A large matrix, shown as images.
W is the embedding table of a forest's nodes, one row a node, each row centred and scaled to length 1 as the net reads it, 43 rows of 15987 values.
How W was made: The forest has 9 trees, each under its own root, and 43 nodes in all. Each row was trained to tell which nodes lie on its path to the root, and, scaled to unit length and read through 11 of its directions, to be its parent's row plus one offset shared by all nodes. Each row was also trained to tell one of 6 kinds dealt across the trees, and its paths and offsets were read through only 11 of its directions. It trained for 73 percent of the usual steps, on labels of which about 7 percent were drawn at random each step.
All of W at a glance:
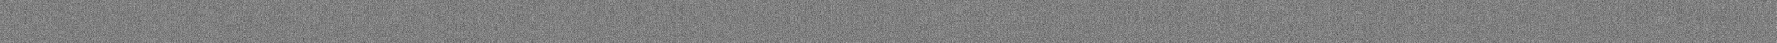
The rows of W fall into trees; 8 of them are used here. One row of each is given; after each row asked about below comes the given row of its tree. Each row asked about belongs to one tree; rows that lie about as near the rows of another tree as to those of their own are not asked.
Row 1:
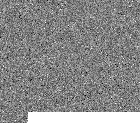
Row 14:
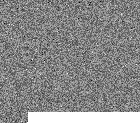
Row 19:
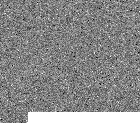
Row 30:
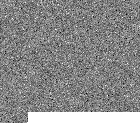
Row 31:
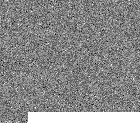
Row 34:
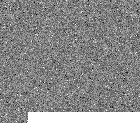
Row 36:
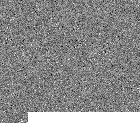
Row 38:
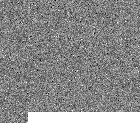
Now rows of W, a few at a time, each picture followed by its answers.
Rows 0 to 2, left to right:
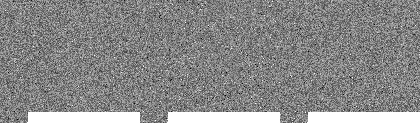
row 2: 19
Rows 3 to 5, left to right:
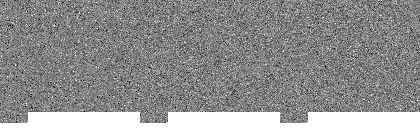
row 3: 36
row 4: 38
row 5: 34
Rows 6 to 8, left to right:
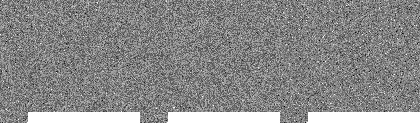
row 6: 1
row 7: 1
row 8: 1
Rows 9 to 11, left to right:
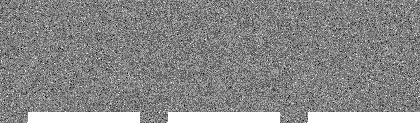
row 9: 19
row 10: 38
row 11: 34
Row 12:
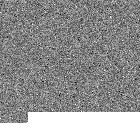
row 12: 34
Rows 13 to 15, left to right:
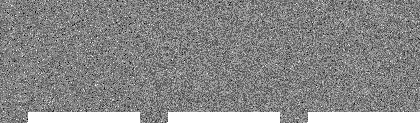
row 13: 34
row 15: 36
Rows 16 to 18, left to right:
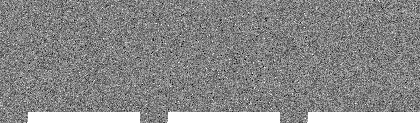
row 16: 31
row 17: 19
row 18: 19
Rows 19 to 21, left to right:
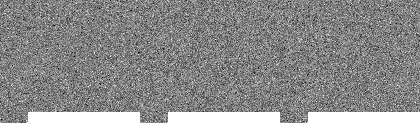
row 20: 31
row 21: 31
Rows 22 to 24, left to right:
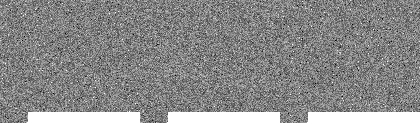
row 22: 1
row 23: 19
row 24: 30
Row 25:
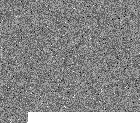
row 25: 38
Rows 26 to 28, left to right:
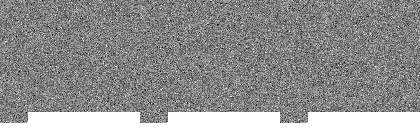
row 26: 30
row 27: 36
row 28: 30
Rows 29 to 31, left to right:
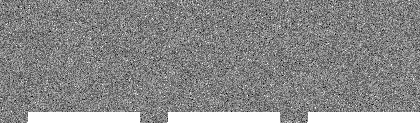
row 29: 38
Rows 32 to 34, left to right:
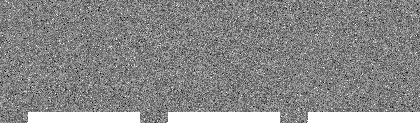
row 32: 31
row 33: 14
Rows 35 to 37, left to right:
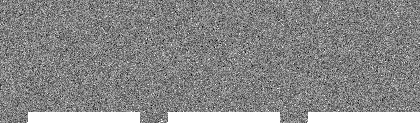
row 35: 1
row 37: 31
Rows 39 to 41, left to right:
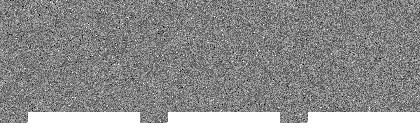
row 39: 38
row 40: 30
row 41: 30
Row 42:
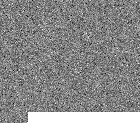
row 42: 34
